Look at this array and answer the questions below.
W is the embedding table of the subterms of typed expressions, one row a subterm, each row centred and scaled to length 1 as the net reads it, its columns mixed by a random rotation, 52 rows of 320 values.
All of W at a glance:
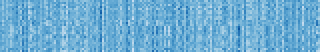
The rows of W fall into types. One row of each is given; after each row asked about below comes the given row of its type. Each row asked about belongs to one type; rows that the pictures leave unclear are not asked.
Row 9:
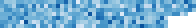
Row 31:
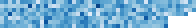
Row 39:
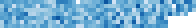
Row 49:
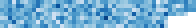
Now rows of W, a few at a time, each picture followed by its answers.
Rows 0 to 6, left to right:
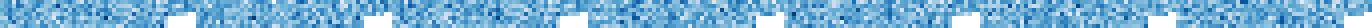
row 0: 49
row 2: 49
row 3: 31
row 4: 49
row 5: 31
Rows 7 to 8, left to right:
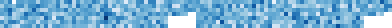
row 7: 49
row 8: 9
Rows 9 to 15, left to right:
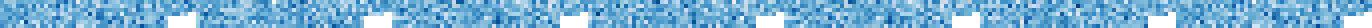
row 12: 31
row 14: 31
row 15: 9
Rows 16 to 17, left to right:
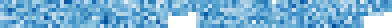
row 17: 39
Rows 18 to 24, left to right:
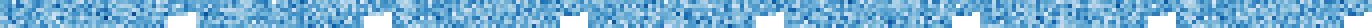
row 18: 49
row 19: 39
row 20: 9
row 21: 9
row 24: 9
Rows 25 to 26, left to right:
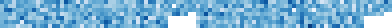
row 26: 39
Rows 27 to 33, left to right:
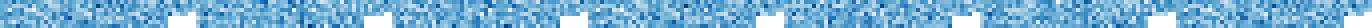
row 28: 39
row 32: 39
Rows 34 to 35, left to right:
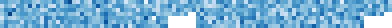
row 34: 31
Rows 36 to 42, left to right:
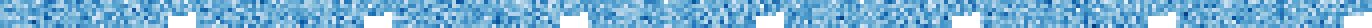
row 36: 31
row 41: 39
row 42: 49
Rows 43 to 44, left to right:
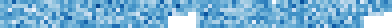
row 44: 39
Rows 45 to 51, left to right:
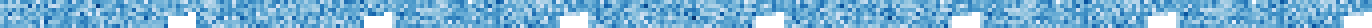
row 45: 31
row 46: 9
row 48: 49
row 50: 39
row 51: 39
